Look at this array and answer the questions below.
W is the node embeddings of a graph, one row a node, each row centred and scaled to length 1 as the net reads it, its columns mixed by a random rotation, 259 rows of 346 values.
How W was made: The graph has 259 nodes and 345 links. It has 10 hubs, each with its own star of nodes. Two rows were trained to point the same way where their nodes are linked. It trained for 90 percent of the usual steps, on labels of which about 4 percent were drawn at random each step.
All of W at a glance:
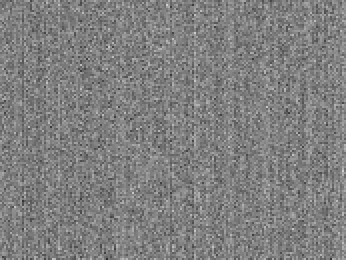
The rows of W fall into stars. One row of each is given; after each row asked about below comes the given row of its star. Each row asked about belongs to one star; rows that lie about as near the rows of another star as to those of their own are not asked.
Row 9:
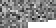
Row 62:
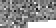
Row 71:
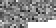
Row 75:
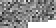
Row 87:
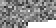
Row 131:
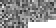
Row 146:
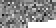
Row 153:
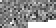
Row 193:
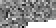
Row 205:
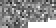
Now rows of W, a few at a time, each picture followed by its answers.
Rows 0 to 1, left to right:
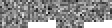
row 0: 71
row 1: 9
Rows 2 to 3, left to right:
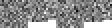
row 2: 131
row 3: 62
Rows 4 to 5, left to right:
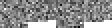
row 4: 62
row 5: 131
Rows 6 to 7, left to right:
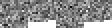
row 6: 146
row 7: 205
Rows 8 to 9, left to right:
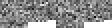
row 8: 87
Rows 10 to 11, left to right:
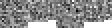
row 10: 75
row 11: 71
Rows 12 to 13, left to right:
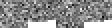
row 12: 62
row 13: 205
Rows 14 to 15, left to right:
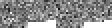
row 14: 193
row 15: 75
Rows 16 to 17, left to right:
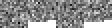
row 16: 131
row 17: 153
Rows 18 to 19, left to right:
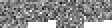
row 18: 153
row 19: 131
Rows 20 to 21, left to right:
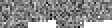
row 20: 9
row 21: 131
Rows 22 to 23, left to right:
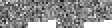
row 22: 71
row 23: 146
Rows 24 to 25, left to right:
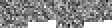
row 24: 146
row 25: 153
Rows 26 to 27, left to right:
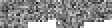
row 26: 71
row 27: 146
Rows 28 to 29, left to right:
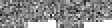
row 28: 62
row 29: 71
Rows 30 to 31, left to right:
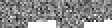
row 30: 9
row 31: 71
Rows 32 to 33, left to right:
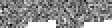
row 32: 75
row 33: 205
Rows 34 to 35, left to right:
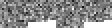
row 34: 205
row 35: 75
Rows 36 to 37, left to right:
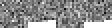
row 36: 131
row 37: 87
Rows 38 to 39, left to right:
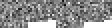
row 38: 62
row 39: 146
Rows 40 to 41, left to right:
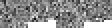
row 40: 62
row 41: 75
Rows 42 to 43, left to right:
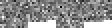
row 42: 131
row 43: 62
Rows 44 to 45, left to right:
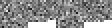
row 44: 193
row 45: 87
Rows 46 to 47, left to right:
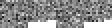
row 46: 71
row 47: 71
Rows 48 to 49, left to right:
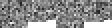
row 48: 153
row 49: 9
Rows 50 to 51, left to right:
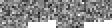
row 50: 205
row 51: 71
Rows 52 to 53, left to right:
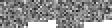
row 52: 75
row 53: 131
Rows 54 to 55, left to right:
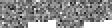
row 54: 71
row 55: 146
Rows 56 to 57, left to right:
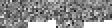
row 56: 9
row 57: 153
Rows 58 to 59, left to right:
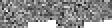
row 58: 75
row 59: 193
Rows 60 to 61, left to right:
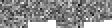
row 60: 131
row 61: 193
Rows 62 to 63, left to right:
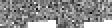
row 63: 193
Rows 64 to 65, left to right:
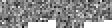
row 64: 75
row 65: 87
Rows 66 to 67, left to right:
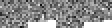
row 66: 62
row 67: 205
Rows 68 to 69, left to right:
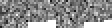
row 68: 153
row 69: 153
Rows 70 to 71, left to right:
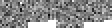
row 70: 193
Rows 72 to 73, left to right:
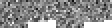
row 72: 62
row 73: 75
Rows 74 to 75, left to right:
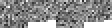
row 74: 193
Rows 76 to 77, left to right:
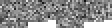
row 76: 193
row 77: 71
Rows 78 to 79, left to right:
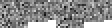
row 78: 146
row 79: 153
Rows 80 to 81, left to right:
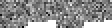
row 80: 131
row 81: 205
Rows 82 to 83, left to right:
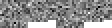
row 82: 131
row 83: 87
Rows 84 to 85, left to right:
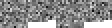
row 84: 75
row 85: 9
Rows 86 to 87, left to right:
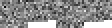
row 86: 62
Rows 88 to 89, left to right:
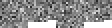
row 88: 75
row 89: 75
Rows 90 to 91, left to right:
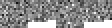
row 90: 146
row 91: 62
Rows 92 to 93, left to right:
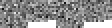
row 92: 205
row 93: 71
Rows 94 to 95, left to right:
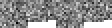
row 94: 153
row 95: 87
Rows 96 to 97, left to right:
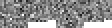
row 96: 71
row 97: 205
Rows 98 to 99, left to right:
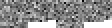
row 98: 9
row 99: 71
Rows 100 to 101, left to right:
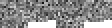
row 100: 87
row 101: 131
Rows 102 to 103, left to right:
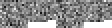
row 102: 146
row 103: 146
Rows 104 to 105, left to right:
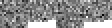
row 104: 131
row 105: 75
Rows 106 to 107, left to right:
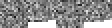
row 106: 193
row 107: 193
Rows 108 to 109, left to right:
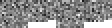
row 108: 146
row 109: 71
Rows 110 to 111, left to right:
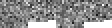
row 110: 75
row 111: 9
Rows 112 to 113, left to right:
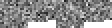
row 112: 87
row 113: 87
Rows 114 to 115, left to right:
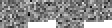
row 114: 9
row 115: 62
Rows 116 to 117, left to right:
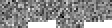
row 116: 9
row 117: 62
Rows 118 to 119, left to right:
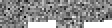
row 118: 131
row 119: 153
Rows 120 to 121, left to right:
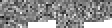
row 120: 75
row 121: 193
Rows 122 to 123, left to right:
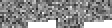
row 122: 75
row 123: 87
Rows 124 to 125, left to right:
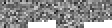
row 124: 9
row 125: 62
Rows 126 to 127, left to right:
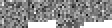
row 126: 71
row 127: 146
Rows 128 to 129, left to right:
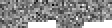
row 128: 87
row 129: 205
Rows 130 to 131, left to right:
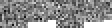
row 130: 153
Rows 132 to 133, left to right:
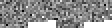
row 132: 131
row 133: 87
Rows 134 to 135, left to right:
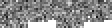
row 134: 62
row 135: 146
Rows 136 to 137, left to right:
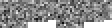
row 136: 153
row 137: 146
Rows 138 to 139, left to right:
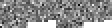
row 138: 153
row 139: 146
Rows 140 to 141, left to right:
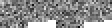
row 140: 87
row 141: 131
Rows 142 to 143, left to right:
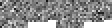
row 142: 153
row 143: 87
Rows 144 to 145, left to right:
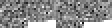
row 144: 131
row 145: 193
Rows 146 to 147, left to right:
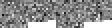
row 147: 87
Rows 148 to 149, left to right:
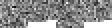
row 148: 205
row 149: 75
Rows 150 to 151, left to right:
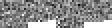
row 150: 71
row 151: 146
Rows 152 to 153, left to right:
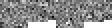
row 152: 87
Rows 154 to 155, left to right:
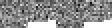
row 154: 205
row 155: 193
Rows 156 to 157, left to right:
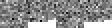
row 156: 71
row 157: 75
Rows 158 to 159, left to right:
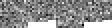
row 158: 75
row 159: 9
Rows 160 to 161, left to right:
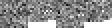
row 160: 131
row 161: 71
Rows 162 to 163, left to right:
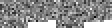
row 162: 87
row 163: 205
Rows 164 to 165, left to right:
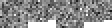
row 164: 75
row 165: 9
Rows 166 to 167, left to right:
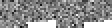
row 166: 62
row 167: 71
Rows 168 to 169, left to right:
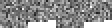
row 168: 193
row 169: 9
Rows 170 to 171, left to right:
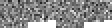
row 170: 205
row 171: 9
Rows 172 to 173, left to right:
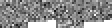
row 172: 9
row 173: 153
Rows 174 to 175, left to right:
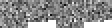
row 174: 153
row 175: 9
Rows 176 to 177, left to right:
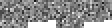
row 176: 153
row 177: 9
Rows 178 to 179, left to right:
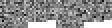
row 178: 75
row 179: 205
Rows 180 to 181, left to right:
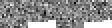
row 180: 146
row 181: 9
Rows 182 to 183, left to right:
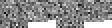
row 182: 193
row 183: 131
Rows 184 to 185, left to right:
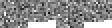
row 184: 146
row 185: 71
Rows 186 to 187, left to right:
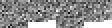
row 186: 146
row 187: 75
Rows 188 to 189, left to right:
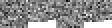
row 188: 193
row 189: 87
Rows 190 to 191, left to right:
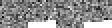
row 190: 205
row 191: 87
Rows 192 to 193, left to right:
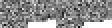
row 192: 193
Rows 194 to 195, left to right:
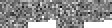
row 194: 131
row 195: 146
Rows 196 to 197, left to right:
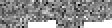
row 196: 131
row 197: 193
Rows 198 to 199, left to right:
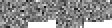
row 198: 71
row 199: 193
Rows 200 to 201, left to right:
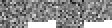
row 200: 131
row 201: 131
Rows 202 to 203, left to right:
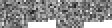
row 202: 71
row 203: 205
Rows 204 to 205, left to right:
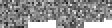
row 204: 131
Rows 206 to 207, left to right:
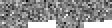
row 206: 71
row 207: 62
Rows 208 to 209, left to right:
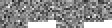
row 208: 9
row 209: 71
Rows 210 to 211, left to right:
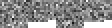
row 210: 71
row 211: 153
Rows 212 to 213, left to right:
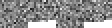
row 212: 205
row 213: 71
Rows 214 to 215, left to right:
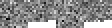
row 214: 75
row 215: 205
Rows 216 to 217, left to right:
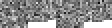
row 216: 193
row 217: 87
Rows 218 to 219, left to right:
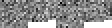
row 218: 71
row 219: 9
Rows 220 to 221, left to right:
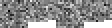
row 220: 131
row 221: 87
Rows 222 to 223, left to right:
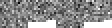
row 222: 9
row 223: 193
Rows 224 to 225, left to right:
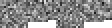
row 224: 87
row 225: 131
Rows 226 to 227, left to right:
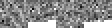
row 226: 75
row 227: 62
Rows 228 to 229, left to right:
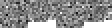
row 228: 193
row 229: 205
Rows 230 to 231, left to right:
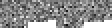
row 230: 131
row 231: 205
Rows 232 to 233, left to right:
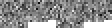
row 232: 131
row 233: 146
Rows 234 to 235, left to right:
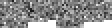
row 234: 87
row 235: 193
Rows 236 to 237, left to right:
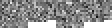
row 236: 9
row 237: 75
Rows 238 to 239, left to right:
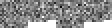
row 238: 131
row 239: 146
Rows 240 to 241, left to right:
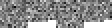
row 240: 205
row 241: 153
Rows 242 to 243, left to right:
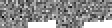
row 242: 71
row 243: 205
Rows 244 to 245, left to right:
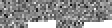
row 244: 62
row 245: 146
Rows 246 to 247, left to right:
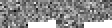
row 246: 62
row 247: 62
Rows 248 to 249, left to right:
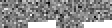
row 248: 9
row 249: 62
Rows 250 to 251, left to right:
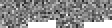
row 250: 146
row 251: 62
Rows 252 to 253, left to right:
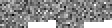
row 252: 131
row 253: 153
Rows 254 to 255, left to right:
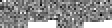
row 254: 75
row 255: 146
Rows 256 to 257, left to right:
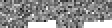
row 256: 193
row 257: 205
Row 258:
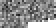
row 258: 205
